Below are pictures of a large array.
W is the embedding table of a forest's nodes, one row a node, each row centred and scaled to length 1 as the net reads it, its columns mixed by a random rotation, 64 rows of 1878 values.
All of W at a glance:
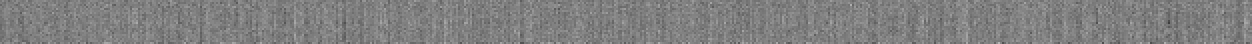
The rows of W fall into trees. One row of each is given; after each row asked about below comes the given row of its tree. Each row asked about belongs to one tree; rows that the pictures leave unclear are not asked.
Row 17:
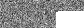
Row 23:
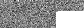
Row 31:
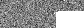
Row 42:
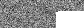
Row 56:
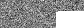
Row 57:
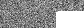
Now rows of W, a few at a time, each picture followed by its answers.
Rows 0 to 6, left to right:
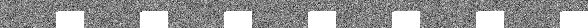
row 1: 42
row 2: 17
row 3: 23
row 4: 31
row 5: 56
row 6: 42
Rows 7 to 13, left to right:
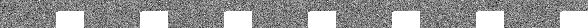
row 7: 42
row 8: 57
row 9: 57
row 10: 57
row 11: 31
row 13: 23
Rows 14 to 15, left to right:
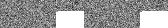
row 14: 56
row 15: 56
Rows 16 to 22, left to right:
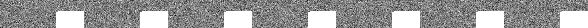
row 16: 57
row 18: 56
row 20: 57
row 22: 31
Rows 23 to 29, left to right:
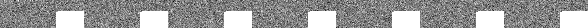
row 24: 31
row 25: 17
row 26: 56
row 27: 57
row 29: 31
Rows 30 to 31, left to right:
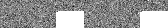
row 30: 56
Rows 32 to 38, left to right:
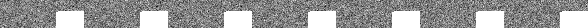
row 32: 56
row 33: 56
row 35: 56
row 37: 31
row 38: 42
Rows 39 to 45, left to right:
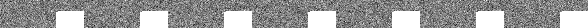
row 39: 17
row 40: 56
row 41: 31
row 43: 23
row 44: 31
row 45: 57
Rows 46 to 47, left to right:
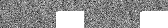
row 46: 57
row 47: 17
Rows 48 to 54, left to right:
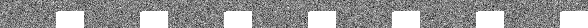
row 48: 31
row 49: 57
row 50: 42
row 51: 57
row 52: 56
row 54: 31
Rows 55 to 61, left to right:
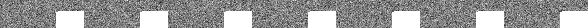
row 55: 57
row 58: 56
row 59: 17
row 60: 56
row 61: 17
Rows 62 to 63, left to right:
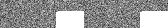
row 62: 31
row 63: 57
